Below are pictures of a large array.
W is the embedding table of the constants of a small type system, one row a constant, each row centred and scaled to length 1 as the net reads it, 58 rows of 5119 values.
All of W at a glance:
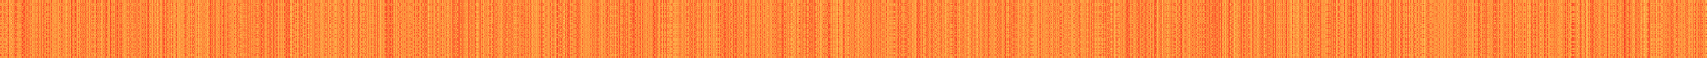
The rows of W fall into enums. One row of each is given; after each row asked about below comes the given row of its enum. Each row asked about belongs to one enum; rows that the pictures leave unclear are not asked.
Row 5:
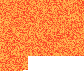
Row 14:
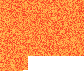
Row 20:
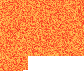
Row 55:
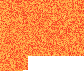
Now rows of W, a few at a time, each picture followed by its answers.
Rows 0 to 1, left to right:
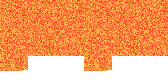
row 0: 14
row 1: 14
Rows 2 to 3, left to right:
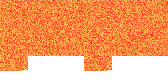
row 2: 14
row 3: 5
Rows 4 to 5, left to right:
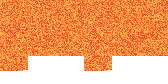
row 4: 20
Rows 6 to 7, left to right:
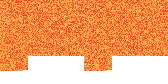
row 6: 55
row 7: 14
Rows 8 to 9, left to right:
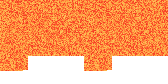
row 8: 55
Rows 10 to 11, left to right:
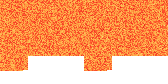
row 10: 14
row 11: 20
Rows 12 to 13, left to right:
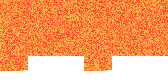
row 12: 5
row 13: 14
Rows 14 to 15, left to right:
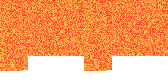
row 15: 55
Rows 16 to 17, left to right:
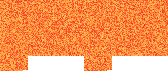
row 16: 55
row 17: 20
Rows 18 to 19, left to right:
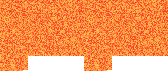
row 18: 14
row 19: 14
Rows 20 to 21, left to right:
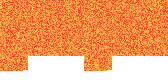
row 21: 14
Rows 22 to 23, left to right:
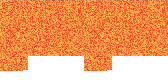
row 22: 20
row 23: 20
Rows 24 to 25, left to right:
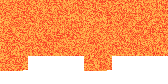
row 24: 5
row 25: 55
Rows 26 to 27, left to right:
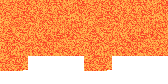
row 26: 5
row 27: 5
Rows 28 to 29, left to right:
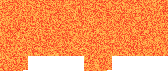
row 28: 20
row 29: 14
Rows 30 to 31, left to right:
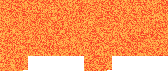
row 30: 14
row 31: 5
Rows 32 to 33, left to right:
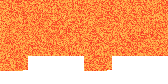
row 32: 55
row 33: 5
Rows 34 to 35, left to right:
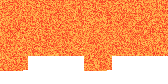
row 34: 20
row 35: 55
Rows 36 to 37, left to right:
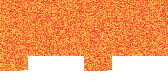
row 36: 14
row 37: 20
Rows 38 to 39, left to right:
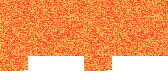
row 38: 5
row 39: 5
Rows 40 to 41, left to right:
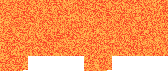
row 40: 5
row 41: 14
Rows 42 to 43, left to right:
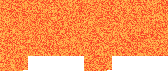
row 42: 14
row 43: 5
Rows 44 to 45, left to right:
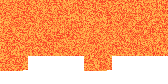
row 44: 5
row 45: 55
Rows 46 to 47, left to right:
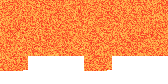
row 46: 20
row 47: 5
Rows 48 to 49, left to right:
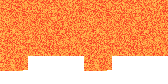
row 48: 14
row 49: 14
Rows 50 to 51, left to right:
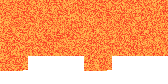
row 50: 5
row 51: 14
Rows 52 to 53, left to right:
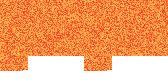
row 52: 5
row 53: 20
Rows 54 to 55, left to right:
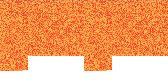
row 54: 55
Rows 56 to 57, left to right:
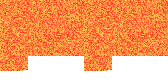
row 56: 5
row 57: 5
